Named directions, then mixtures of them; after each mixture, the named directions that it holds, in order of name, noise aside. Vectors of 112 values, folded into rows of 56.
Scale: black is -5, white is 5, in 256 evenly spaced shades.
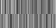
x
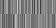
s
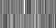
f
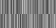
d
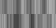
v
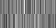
f, s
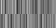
d, x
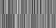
s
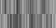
v, x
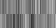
s, v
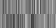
s, v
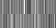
f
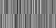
s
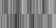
d, v
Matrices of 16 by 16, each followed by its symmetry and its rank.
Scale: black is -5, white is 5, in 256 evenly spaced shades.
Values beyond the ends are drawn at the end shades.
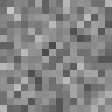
symmetric, full rank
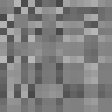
antisymmetric, rank two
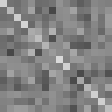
symmetric, full rank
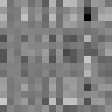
neither, rank two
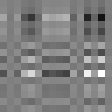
neither, rank one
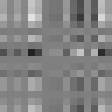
neither, rank one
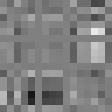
antisymmetric, rank two
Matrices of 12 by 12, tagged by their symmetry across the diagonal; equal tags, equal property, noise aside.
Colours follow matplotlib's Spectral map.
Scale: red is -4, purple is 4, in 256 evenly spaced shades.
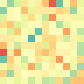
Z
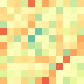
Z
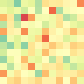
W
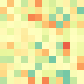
W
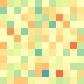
W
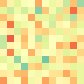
W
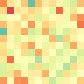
Z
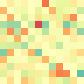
W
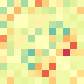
Z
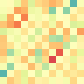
Z
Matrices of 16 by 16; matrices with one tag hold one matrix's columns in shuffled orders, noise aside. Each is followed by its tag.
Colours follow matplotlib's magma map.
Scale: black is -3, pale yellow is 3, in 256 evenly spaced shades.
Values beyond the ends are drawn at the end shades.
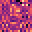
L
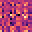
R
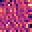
L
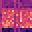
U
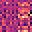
R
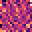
L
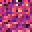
L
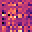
R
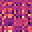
R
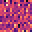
L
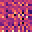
R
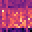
U
